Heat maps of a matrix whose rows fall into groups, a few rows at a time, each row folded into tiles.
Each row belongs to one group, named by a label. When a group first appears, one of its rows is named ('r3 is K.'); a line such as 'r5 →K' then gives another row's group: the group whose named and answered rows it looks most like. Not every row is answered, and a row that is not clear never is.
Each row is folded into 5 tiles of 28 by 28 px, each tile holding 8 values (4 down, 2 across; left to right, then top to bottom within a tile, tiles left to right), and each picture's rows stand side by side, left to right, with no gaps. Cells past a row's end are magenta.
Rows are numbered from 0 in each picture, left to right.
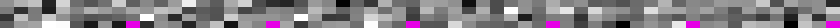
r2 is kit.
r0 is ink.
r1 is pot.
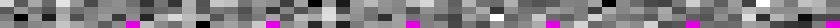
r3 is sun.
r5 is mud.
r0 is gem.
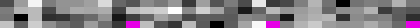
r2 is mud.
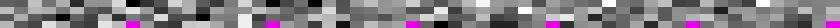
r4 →pot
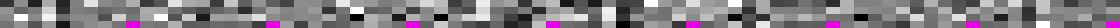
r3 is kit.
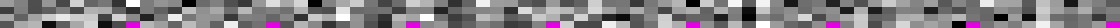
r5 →gem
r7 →gem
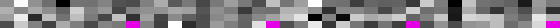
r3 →sun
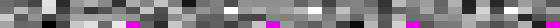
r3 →ink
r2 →kit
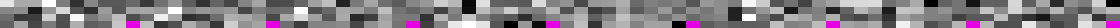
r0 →sun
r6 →gem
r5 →sun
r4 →ink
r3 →ink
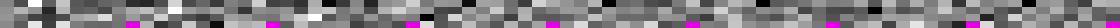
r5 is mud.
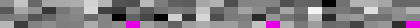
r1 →gem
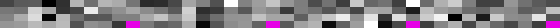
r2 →kit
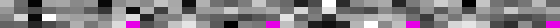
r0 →sun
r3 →ink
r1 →ink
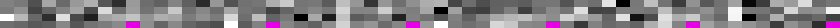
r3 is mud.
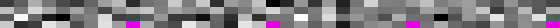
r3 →sun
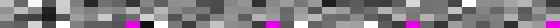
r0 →gem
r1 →pot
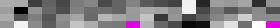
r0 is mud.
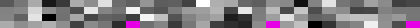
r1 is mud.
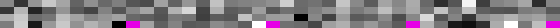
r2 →gem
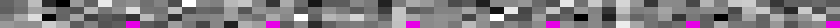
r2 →sun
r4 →gem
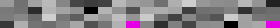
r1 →pot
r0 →sun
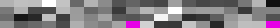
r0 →sun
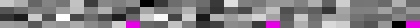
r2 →ink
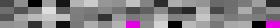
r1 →ink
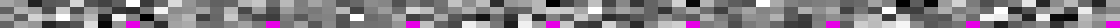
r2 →sun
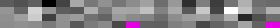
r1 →ink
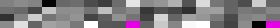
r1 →ink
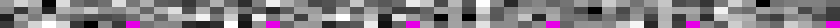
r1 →kit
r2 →kit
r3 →gem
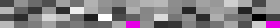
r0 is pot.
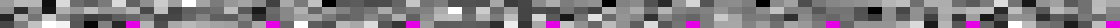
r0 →ink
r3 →kit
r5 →mud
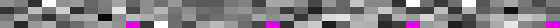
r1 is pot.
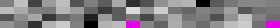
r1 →mud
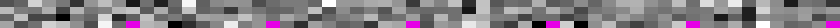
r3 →ink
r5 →gem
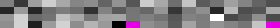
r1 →sun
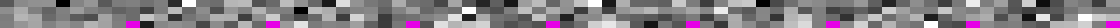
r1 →pot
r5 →mud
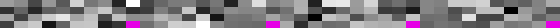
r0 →kit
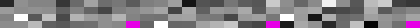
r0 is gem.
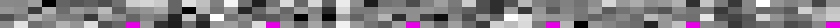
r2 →gem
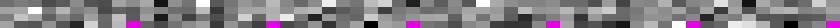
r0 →kit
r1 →gem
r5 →ink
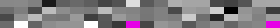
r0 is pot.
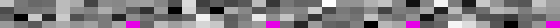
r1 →sun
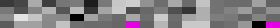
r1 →ink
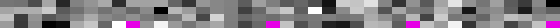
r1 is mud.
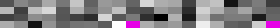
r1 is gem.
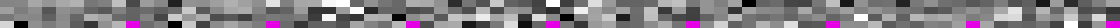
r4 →mud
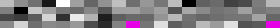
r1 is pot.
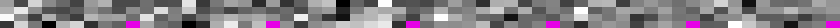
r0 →pot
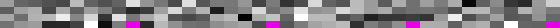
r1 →pot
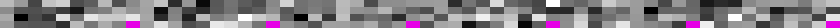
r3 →kit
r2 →gem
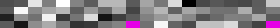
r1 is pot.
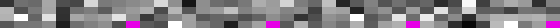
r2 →sun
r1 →ink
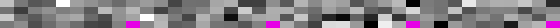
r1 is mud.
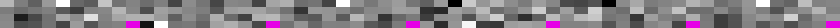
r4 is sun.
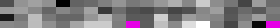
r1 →ink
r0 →mud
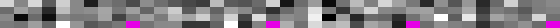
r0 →gem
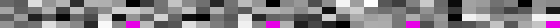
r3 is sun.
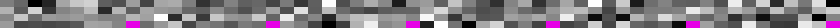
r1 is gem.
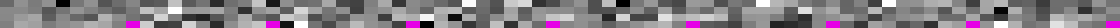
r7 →mud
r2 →pot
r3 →pot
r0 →mud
